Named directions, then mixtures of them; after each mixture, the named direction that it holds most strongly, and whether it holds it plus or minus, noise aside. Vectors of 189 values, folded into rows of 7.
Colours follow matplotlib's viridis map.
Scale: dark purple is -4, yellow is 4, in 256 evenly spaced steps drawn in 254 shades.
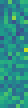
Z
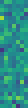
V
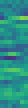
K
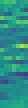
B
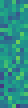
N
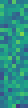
N, plus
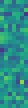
V, plus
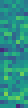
K, plus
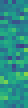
B, minus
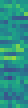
K, minus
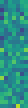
Z, plus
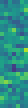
B, minus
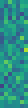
Z, plus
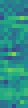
K, plus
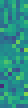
N, plus
